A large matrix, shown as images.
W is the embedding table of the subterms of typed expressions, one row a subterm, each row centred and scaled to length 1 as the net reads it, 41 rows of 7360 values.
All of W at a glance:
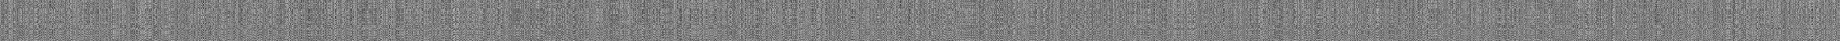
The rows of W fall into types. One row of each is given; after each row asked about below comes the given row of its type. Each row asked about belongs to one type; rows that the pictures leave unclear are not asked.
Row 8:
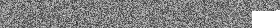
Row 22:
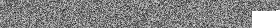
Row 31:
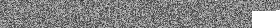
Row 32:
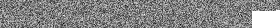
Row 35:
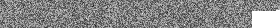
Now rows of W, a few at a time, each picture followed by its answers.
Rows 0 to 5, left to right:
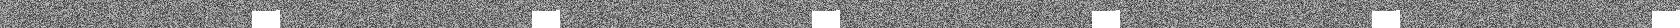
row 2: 8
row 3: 31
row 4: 8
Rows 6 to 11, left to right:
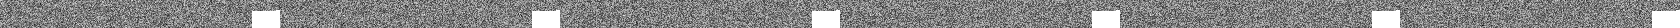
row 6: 32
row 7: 32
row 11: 31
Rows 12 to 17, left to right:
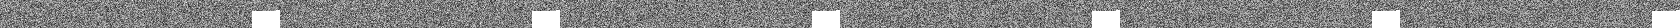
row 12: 31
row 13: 31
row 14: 22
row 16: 22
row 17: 22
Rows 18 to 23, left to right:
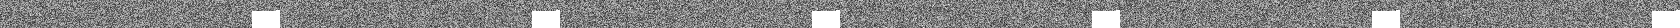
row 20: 8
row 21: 32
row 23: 8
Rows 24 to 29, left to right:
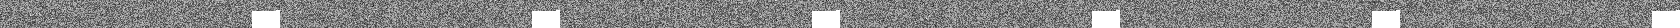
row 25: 35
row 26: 31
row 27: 35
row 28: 22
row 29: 32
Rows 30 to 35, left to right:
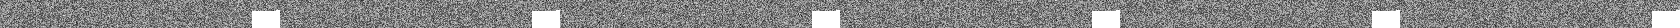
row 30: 8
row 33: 31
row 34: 32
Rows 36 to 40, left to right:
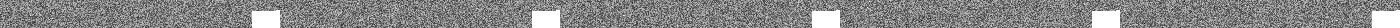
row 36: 8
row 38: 8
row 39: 22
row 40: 8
